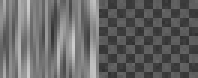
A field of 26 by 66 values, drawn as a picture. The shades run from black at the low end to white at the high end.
It is made of 1 by 2 panels. Panel 1,1: middling, streaked downward, strong in contrast. Panel 1,2: low, checkered.
